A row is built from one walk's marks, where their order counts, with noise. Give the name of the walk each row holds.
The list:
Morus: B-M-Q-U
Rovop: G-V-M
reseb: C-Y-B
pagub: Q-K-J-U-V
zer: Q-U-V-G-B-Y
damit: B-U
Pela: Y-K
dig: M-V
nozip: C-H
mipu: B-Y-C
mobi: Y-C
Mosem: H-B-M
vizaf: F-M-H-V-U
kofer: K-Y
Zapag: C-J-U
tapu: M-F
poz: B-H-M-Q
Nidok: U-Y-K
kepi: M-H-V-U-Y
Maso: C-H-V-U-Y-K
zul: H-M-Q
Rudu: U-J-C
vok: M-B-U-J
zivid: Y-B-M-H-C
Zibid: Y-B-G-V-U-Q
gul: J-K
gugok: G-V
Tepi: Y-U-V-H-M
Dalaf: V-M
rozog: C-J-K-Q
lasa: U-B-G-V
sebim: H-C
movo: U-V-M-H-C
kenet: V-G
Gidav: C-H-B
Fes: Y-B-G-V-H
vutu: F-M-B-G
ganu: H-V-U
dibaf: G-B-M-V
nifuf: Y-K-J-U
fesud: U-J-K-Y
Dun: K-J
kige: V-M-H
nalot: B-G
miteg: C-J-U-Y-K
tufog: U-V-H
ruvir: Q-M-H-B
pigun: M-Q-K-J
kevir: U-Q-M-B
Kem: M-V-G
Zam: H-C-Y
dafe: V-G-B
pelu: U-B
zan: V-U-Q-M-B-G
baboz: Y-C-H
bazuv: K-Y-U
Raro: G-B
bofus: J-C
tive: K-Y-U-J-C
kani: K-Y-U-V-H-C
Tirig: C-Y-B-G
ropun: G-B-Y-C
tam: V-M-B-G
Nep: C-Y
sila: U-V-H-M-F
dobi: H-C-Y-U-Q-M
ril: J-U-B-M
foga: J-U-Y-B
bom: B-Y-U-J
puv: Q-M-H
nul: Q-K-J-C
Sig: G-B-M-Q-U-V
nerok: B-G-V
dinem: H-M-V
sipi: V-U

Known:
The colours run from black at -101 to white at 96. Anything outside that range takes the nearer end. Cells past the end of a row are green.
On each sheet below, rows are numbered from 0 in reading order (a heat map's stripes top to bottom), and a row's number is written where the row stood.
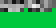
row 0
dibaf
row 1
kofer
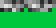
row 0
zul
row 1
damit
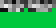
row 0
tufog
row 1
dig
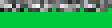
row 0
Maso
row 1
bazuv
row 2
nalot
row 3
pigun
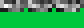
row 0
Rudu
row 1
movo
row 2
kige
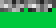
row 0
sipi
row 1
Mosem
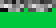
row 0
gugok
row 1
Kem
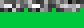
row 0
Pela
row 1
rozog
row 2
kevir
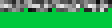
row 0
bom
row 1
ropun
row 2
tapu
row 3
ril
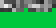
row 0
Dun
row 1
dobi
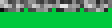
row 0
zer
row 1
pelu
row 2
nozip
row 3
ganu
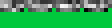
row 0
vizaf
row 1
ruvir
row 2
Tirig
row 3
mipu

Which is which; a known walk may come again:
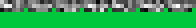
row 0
fesud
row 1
zan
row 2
Sig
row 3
ril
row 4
Dun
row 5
puv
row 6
reseb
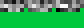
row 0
Fes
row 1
sipi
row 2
mobi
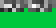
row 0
Pela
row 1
gul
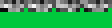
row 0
gugok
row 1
Dalaf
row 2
poz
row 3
Raro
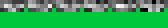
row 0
vutu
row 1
sila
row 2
pelu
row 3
dinem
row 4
Tirig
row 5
lasa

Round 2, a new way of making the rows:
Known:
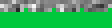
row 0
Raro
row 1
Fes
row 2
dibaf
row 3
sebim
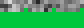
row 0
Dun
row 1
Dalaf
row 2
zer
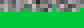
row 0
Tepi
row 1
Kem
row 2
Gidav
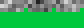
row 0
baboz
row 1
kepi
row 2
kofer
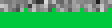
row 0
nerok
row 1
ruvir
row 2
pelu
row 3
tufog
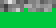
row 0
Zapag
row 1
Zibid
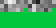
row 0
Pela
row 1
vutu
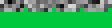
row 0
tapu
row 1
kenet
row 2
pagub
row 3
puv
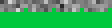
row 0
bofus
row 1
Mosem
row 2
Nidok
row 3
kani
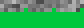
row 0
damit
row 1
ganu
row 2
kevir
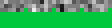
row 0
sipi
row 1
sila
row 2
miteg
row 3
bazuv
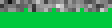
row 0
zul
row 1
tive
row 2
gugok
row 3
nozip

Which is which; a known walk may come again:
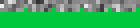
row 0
mobi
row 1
kige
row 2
lasa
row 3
nalot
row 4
Rovop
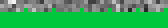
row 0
reseb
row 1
Sig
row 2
ganu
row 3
Morus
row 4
tam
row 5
tive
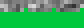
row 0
nerok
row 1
zivid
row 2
sebim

